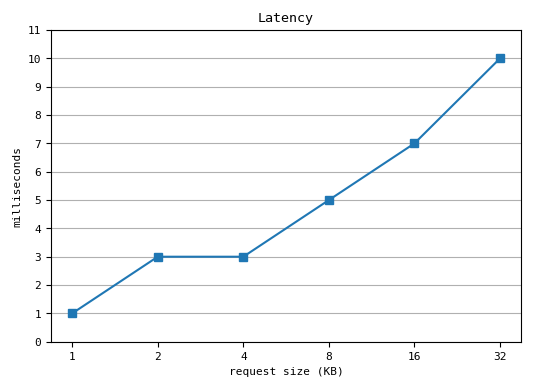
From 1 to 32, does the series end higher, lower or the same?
higher
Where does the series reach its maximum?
32
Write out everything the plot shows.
Title: Latency
x-axis: request size (KB), ticks 1 2 4 8 16 32
y-axis: milliseconds, ticks 0 1 2 3 4 5 6 7 8 9 10 11
Values:
1 3 3 5 7 10
